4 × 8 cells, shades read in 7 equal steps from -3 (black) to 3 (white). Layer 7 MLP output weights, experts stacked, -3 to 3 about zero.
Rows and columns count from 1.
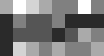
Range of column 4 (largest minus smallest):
2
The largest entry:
3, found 2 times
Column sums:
-5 4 1 -1 -1 -3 2 -1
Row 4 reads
-2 2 1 0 1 0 0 1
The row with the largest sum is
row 1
